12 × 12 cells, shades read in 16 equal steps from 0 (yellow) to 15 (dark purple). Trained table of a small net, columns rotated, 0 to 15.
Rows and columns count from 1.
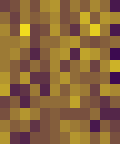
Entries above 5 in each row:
11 10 9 11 9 11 9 10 11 11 12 10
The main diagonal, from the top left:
11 11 0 11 9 6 5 6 9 8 9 10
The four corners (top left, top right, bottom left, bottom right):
11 14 5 10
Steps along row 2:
up down up down down up down down up down up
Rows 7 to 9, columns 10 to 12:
9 8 15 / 11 5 6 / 10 12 9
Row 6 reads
7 9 11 8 10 6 11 8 6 11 6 3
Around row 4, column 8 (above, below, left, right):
12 13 6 9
